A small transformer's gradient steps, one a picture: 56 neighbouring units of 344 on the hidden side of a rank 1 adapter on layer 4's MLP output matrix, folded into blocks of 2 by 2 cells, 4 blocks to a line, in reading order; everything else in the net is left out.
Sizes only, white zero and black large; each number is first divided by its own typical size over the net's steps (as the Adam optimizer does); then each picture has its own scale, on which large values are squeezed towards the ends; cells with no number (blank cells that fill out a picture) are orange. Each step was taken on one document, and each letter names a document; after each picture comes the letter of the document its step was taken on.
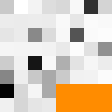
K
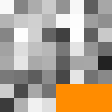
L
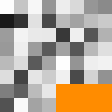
L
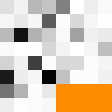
K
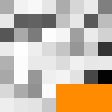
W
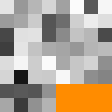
L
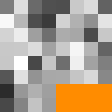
L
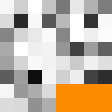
W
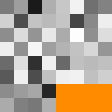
L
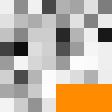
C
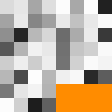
C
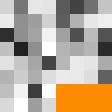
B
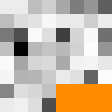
C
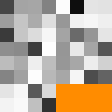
B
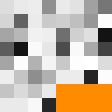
C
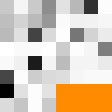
K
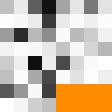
K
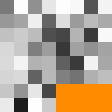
L
